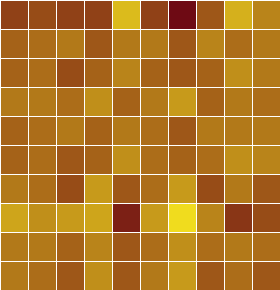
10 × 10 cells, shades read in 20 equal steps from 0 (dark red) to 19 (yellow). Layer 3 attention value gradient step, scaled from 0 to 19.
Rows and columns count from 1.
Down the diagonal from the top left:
5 9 6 12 10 9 13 11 10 7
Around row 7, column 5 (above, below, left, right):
12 2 13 9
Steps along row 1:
up down same up down down up up down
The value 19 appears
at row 8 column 7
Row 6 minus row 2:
0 0 -3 1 2 -1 1 -2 3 1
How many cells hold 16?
1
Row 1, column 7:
0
